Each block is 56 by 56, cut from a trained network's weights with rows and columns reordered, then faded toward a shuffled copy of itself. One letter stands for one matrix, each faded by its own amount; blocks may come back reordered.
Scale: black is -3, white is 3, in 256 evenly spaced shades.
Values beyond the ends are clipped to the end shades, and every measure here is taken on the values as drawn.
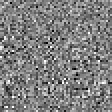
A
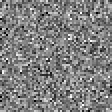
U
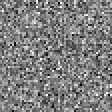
U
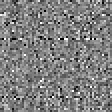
A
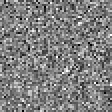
U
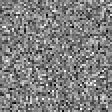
U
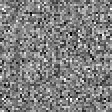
U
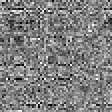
A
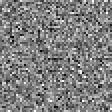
U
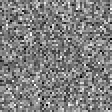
U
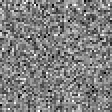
U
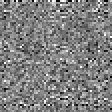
A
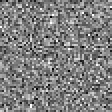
U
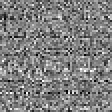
A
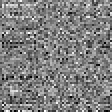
A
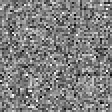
U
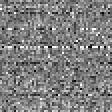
A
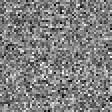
U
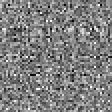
A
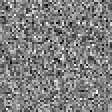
U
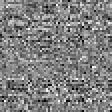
A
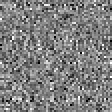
A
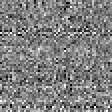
A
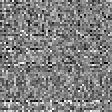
A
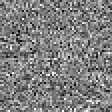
U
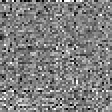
A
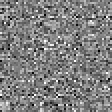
A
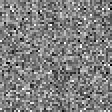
U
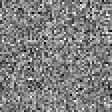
U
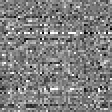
A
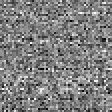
A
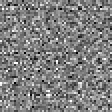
A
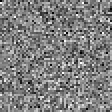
U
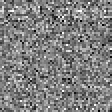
U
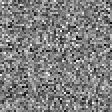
U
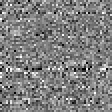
A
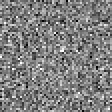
U
